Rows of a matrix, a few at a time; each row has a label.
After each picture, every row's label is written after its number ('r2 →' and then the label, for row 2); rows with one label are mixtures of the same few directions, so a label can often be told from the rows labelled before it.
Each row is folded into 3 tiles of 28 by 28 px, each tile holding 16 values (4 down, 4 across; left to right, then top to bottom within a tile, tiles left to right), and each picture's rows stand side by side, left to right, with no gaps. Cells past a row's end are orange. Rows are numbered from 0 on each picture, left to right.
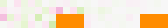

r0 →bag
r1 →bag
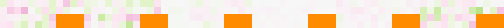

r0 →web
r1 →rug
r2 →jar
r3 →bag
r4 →bag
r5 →bag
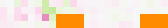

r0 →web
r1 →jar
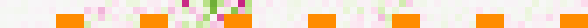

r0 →web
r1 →bag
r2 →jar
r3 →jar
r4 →web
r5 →bag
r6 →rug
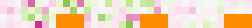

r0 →jar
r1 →rug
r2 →web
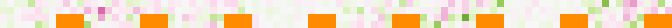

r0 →jar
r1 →bag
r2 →rug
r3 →bag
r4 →web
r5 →rug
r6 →rug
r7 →jar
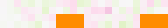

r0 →jar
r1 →web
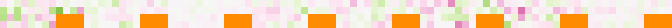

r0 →bag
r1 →jar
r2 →rug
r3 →web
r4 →jar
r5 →jar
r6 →bag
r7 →web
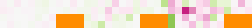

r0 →jar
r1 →rug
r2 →bag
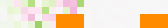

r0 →jar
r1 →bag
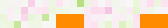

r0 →rug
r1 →web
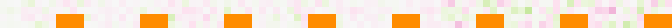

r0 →jar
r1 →bag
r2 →bag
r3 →web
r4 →bag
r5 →jar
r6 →web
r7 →web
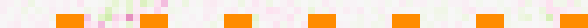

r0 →rug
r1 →rug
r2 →jar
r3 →bag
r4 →web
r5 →web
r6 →web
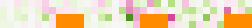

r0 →web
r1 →web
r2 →bag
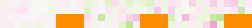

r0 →web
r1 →rug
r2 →rug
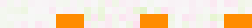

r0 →web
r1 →bag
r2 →rug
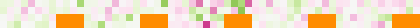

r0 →rug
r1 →rug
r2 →jar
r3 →jar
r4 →rug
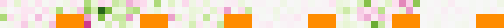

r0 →bag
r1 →bag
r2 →bag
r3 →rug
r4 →jar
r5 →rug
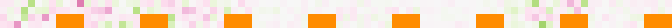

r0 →rug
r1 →web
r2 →bag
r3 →web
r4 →bag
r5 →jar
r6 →jar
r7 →rug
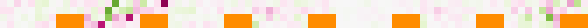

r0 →jar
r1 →rug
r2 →web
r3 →bag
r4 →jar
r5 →bag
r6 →web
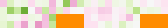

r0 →web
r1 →web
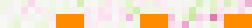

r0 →rug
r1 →web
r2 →rug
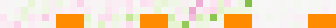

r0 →rug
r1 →rug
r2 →rug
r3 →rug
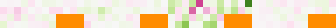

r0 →bag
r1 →bag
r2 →rug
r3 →jar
